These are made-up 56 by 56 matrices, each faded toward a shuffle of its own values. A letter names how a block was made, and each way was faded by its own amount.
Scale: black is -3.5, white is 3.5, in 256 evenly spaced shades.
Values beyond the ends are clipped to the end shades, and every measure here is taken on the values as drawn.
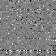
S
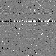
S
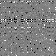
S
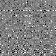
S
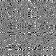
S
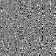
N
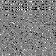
S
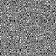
N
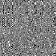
N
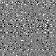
S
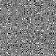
N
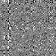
N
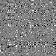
S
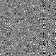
N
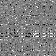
S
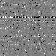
S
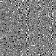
N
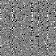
N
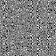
N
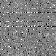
S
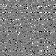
S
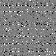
S
